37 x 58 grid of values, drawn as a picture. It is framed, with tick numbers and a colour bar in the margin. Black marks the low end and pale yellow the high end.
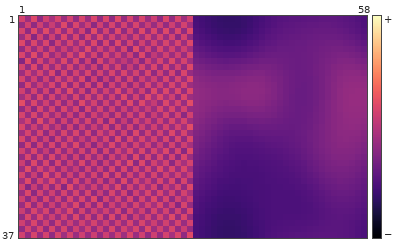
The table splits into one row of 2 panels. Panel 1,1: middling, checkered. Panel 1,2: low, smooth.
